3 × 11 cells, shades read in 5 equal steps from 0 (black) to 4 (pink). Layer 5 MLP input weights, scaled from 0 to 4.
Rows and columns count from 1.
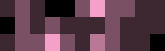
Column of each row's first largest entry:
7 2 4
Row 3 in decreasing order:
4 3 2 2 2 2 1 1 1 1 0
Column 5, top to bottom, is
0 1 2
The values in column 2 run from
2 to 2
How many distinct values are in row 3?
5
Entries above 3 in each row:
1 0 1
